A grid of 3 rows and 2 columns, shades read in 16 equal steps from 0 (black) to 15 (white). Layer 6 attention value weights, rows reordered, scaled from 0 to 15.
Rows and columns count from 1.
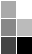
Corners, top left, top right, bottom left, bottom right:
10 15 4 0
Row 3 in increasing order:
0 4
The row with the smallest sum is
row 3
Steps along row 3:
down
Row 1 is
10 15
